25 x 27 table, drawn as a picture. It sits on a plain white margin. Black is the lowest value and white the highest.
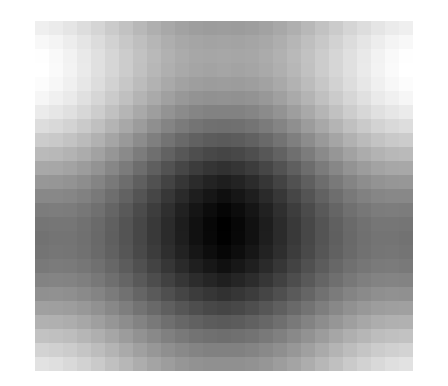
Stripes: none. Ninth with the lowest average: centre. Mirror symmetry: left to right. Lone odd cells: none. Grain: smooth.
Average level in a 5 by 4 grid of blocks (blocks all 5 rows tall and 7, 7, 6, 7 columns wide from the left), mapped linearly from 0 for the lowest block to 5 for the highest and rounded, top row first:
5335
4224
2002
2002
4224
